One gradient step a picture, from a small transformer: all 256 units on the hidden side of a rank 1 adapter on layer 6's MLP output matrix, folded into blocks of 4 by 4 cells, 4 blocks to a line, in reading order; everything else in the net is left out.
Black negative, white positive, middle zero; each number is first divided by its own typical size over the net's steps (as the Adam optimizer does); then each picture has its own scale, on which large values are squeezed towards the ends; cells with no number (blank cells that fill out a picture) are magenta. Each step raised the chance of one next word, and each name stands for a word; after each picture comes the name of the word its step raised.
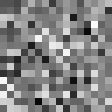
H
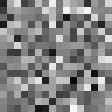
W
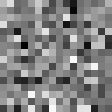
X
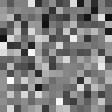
X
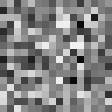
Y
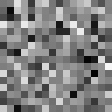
W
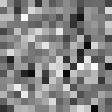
Y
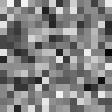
X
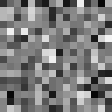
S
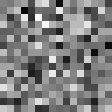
S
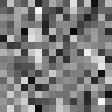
X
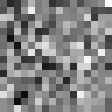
Y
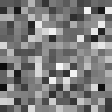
H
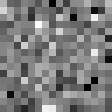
Y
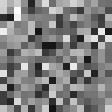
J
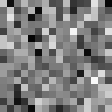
W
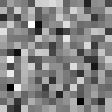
W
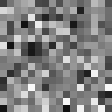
H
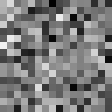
Y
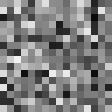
J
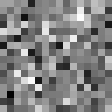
J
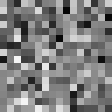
X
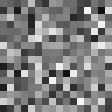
H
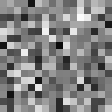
J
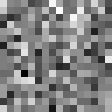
J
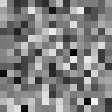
H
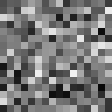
H
